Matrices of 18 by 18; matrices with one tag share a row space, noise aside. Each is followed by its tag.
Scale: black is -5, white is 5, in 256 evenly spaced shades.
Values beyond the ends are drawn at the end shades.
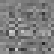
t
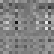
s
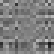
s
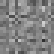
t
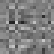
t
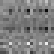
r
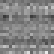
r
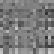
s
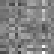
t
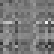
s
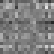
s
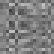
t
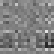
s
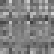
r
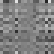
s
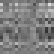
s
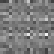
r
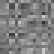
t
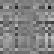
s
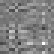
t
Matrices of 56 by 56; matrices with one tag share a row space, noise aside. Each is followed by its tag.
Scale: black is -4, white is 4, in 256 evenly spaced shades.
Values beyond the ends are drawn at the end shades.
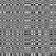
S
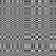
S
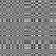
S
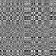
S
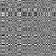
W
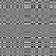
S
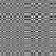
S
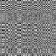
W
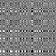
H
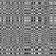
S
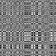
S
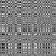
W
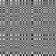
H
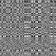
S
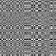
S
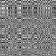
W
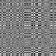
S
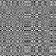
S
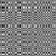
W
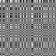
H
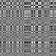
S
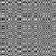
W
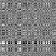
W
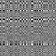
H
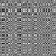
W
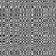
H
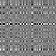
H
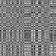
S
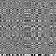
S
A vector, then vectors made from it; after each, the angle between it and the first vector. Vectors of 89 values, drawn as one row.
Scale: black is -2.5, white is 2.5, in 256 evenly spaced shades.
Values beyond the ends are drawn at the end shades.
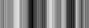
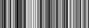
partly opposed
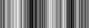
nearly parallel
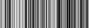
partly aligned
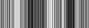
nearly parallel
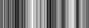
nearly opposite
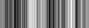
nearly opposite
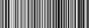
orthogonal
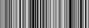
partly aligned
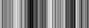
nearly parallel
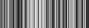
partly opposed
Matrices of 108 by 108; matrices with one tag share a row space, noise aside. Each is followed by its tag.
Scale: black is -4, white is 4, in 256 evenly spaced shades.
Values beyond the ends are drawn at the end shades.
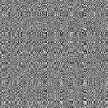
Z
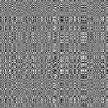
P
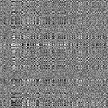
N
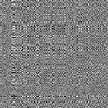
N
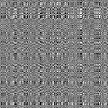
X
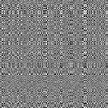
Z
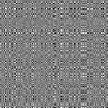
P
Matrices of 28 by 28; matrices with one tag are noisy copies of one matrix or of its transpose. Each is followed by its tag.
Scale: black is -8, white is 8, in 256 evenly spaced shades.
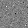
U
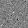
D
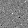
D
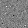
U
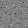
U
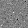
D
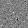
D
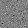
U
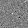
D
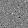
D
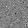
U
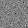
U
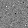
U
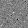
D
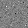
U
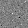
D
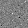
D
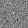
D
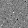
D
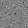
U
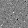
D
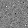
U
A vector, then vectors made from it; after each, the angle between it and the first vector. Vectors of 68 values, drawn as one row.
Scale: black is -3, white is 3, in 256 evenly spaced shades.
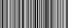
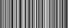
partly opposed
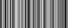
orthogonal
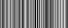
nearly parallel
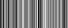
partly opposed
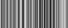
partly aligned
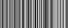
nearly parallel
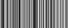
partly aligned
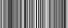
nearly opposite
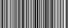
nearly parallel
